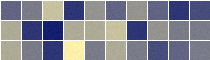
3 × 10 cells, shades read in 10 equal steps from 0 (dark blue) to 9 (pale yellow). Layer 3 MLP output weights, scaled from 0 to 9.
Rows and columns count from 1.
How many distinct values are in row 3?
6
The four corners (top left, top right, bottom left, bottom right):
3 2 6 4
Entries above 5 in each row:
1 4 3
